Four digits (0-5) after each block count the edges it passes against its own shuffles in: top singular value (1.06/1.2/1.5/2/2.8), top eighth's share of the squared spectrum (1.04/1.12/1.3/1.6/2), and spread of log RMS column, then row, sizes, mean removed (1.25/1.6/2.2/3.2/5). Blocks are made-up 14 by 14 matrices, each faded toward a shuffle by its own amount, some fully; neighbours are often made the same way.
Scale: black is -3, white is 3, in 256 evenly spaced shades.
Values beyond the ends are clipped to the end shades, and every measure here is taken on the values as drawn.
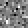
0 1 0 0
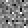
0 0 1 0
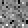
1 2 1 0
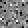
0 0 0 0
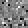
1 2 0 1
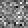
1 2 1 1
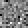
1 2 0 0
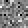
1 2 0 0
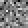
0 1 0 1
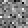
0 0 0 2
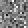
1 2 1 0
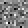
0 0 0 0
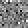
0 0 0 0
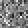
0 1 2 0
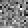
0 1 0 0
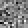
0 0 0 1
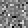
0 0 0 0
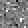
0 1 0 0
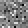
0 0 0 0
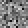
0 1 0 0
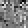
2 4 1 1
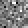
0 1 0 0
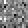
2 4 1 0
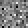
1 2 0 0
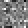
2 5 1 2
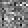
2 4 0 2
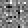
2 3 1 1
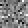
0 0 1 0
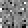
2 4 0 1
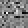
2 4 0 2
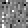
2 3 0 0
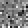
2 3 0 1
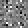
2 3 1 0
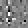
3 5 2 1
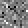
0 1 0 0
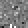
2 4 0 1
